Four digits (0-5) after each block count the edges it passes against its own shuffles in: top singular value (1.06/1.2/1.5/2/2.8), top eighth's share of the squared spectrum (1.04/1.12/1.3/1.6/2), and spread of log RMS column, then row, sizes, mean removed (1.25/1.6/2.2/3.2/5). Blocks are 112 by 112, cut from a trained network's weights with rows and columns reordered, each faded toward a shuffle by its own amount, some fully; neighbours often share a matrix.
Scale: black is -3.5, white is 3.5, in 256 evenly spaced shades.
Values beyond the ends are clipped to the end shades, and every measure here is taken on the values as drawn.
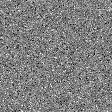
0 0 0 0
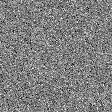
0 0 0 0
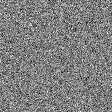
0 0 0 0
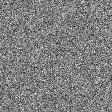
0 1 0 0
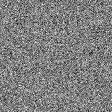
2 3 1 0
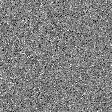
0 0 0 0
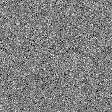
1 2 0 2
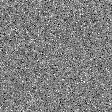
0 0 0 0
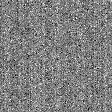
3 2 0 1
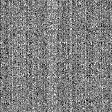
4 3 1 3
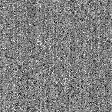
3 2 0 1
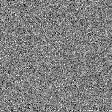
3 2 0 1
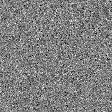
2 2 0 1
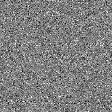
2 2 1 2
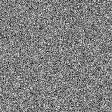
2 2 0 0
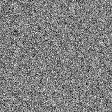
2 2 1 0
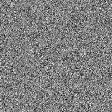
3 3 1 0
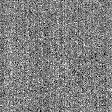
3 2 0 1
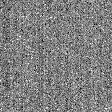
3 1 0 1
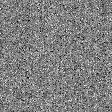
1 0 0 0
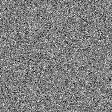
1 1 0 0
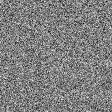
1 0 0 0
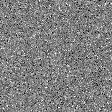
1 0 0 0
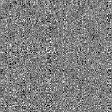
4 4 4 2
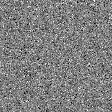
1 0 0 0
